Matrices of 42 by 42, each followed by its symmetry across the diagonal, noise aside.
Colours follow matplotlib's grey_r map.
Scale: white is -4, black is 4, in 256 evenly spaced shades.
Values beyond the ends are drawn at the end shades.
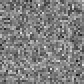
neither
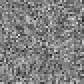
antisymmetric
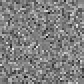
antisymmetric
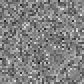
symmetric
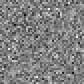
symmetric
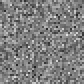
antisymmetric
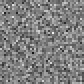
antisymmetric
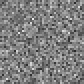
symmetric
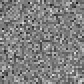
symmetric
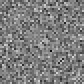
symmetric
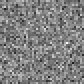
neither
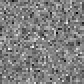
neither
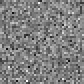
neither
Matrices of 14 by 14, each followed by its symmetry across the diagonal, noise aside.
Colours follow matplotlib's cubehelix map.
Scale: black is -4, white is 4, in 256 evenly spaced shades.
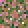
symmetric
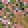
antisymmetric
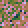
symmetric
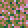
antisymmetric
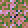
symmetric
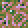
symmetric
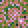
symmetric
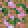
antisymmetric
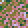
symmetric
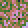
symmetric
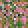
antisymmetric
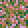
antisymmetric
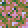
symmetric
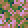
symmetric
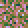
antisymmetric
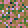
antisymmetric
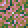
symmetric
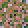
symmetric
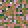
antisymmetric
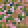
antisymmetric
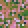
antisymmetric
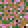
antisymmetric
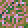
symmetric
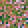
antisymmetric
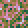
symmetric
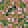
symmetric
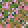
symmetric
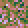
antisymmetric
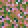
antisymmetric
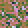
antisymmetric
